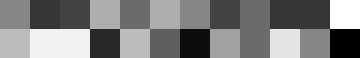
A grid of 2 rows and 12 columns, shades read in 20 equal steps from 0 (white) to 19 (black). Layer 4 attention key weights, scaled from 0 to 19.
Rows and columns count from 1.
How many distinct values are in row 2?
10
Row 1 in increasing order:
0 6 6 9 9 11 11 14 14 15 15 15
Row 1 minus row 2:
4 14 13 -10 6 -6 -9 7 0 13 6 -19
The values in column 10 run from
2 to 15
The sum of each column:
14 16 15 22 16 18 27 21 22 17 24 19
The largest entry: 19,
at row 2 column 12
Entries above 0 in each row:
11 12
